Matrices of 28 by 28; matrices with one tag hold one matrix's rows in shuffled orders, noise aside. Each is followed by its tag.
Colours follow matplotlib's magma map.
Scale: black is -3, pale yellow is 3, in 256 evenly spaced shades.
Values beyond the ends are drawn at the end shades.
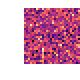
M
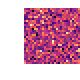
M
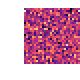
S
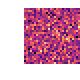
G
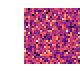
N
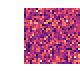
S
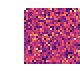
S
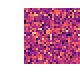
S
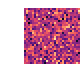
G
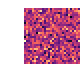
S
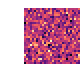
S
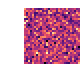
N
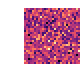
G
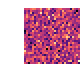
G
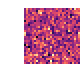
S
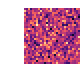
N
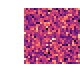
N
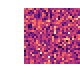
G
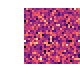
S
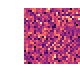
G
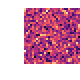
N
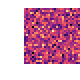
M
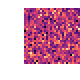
G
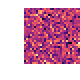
S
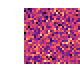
G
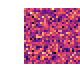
M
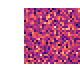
G
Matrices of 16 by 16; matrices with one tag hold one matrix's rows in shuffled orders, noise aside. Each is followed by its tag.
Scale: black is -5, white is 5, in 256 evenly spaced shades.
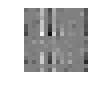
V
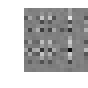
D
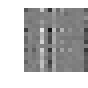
V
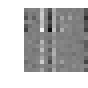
V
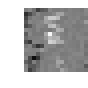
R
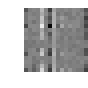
V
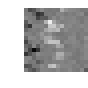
R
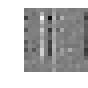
V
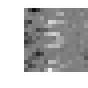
R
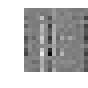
V
